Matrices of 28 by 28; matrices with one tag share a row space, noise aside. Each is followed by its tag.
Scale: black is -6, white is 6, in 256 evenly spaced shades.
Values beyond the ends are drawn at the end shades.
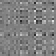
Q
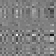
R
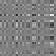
R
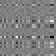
R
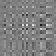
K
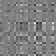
Q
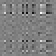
K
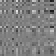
R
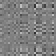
Q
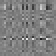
K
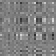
Q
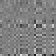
Q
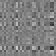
R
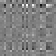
K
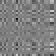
R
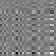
R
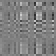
Q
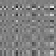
R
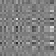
R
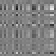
R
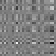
R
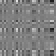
R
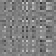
K
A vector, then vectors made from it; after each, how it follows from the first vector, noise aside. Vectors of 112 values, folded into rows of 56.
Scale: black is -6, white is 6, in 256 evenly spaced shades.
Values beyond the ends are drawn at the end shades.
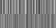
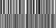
scaled up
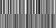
scaled up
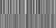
copied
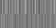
shrunk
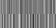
wrapped around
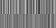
copied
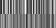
scaled up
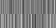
wrapped around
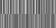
copied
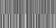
wrapped around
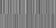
shrunk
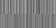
shrunk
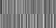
wrapped around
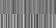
wrapped around
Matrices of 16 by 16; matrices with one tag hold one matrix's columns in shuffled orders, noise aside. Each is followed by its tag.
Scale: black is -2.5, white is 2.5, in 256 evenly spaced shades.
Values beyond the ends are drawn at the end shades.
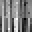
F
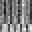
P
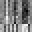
P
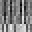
P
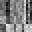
P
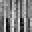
F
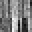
F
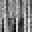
F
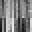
F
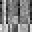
P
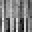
F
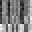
P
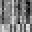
P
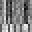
P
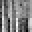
F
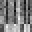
P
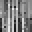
F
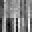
F
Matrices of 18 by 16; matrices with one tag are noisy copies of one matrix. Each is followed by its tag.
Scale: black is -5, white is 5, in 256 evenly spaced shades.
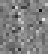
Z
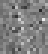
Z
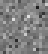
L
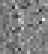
Z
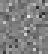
L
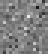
L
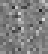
Z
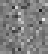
Z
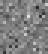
L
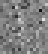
Z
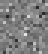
L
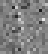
Z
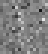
Z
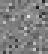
L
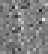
Z
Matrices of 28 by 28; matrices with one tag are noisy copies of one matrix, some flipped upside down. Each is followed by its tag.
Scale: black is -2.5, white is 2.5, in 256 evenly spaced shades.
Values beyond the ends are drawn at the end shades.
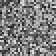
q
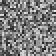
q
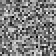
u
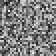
q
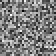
u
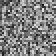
q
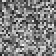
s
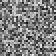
u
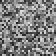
s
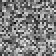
s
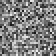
u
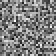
u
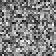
s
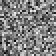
q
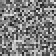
u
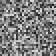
u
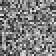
q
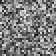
s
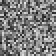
q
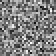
u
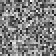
u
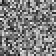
q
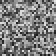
s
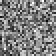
q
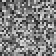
s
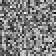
q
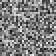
u
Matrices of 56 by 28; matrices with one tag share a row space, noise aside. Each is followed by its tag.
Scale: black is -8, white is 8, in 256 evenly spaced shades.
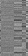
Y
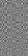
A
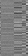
Y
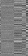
Y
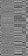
Y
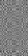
A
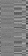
Y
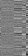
Y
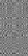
A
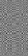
A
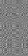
A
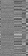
Y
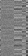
Y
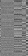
Y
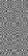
A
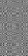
A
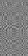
A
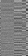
Y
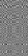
A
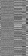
Y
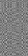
A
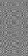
A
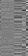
Y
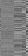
Y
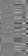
Y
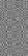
A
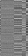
Y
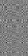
A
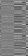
Y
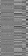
Y
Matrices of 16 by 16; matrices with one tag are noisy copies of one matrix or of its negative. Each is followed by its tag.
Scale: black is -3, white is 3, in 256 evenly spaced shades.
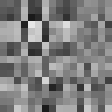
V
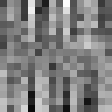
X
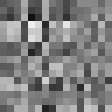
V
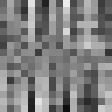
X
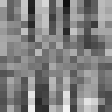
X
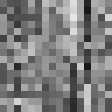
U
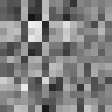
V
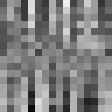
X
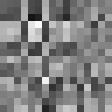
V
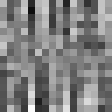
X
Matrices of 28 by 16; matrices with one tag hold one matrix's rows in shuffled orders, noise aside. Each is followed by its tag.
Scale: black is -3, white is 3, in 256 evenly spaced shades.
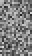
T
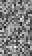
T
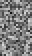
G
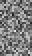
T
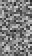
G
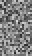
T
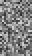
T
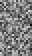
T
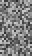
T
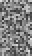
G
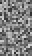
T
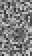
G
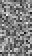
G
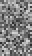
G
